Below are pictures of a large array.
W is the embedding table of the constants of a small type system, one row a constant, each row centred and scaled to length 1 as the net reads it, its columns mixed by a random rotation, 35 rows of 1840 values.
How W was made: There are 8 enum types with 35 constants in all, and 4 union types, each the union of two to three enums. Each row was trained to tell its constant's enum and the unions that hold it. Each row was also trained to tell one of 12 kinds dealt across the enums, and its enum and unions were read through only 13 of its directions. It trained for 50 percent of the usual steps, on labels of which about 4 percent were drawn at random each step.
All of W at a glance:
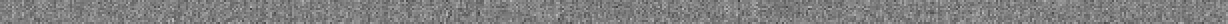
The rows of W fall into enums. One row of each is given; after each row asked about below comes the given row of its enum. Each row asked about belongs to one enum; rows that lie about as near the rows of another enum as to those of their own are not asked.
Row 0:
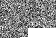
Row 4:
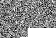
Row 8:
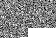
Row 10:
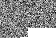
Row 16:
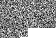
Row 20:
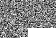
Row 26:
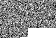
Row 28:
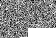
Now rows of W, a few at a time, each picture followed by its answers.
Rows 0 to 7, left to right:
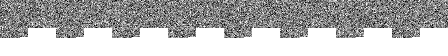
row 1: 0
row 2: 8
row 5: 0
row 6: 20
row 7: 0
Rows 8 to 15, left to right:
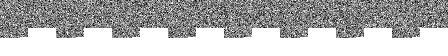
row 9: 26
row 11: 26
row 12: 0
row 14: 28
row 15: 10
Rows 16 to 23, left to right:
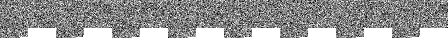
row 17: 26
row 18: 4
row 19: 4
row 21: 0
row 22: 4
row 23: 26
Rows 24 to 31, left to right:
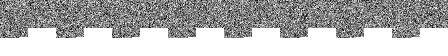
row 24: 28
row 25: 4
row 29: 10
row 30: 28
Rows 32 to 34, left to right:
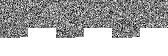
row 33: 8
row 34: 10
